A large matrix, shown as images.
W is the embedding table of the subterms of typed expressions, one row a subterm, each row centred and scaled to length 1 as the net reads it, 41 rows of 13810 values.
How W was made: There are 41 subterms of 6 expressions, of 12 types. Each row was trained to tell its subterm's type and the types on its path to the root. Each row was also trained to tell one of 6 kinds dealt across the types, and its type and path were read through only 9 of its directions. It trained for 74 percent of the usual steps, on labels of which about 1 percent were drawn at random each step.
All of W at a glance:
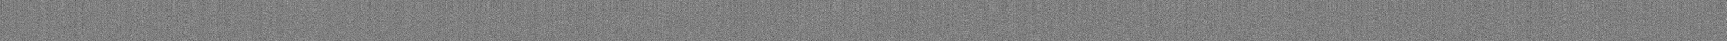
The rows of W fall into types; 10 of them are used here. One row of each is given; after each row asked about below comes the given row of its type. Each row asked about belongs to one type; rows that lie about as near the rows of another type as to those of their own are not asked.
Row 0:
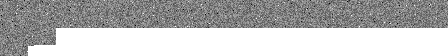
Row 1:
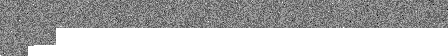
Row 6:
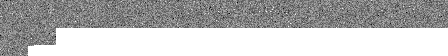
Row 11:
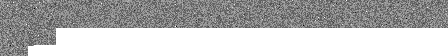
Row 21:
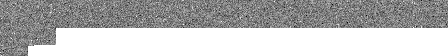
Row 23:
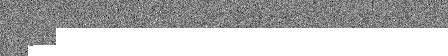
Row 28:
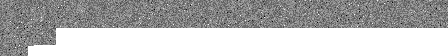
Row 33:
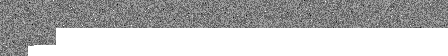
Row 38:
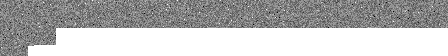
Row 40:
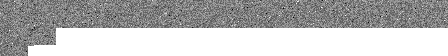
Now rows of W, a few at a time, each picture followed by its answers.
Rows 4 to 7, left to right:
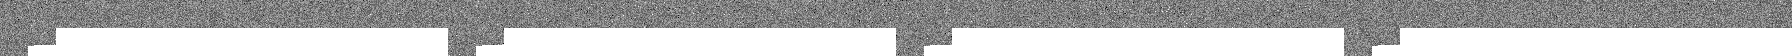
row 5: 6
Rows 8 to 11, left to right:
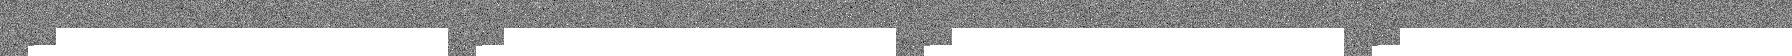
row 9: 6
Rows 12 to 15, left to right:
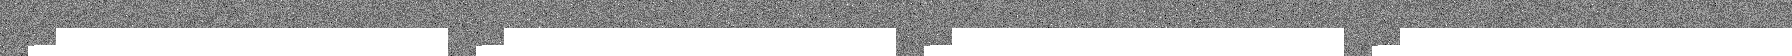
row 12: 21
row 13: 1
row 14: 6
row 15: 11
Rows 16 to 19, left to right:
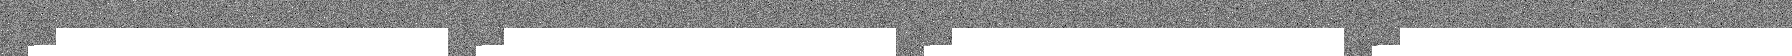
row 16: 23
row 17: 1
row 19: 33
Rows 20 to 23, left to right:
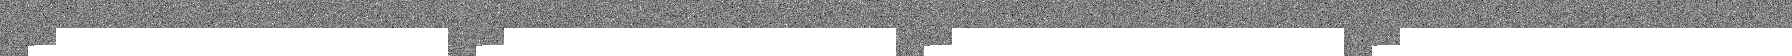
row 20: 23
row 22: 1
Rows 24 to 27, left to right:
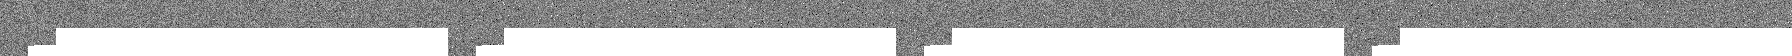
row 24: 40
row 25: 33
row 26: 21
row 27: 33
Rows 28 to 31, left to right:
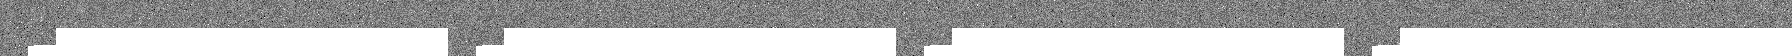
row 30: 1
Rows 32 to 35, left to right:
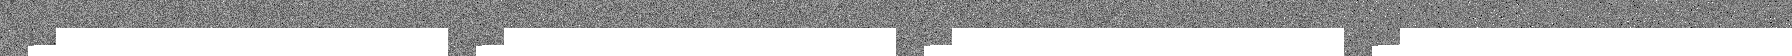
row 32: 6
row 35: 38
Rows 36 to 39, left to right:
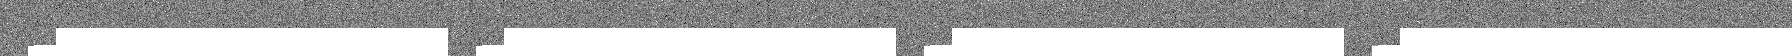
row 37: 11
